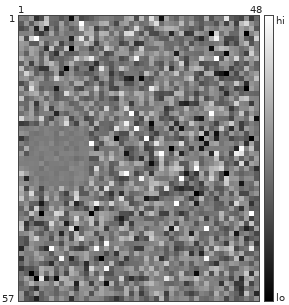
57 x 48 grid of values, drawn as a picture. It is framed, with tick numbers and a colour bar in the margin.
Odd rows or columns: none. Average level on the scale: 50%. Calmest part: middle left. Odd patch: calmer, in the middle left. Mirror symmetry: none.
